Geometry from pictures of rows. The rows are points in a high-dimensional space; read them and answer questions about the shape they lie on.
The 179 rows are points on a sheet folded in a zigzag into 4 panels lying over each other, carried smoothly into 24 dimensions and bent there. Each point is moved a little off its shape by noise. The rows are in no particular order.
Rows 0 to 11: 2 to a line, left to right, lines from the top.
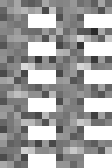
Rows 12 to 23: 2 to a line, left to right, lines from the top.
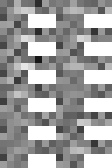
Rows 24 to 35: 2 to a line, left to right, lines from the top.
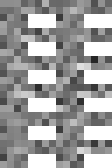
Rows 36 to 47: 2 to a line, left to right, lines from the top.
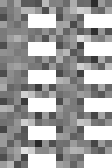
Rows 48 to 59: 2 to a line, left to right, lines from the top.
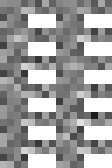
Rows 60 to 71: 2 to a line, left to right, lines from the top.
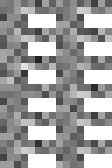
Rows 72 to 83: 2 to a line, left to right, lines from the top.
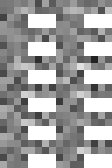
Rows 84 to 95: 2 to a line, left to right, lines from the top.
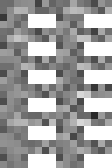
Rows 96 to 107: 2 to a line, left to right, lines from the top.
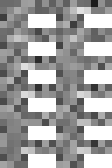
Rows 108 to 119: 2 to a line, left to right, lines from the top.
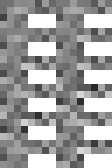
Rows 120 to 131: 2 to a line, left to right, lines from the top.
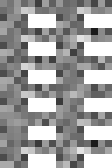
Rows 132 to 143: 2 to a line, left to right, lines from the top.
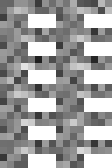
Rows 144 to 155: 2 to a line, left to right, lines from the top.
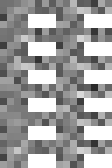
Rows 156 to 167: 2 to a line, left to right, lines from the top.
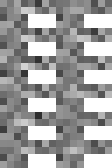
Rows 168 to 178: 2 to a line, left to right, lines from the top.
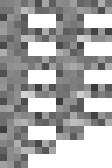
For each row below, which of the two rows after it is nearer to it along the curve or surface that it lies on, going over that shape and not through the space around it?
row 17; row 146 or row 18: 18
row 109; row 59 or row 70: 70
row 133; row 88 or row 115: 115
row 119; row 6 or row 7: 7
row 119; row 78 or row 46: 78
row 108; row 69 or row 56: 69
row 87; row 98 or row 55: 98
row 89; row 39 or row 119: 119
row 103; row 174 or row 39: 39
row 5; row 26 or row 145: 26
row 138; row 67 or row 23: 67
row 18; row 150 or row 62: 62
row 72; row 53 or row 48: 48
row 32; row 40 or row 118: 40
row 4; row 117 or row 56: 56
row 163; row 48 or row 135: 135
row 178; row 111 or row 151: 151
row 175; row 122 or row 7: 7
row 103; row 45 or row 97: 97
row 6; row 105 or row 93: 93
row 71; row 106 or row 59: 106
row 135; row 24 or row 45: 45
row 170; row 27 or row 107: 27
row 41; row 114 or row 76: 114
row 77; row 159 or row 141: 159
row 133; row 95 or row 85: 85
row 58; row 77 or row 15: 15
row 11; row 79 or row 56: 79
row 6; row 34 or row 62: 62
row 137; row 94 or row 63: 63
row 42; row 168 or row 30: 168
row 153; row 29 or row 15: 29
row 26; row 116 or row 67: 116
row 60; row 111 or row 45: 45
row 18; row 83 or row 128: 128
